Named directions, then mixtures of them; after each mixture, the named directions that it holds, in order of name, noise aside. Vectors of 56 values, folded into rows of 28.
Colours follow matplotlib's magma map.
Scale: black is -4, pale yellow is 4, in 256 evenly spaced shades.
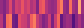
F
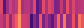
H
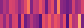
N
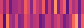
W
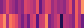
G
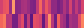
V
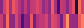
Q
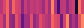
Q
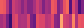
F, G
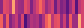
N, Q, V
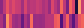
F, Q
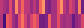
F, G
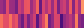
G, W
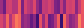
G, H, Q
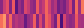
G, V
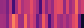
G, Q, V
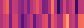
F, Q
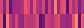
W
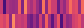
G, H, W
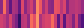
H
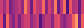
W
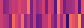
H, N, Q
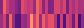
H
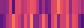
V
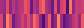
F, V, W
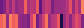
G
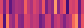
W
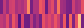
N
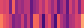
V, W
